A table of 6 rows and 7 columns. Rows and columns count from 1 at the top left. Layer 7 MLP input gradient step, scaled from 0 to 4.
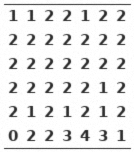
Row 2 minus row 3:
0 0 0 0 0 0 0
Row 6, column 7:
1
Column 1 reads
1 2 2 2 2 0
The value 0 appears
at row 6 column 1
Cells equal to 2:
30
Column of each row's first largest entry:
3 1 1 1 1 5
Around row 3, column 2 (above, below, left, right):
2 2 2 2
